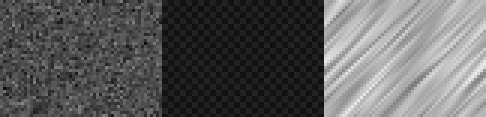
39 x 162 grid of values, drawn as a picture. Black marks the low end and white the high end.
It is made of 1 by 3 panels. Panel 1,1: low, fine-grained. Panel 1,2: very low, checkered, faint in contrast. Panel 1,3: high, slanting up to the right.
